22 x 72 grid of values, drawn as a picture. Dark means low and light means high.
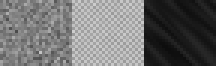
It is made of 1 by 3 panels. Panel 1,1: middling, fine-grained. Panel 1,2: high, checkered. Panel 1,3: very low, slanting down to the right, faint in contrast.
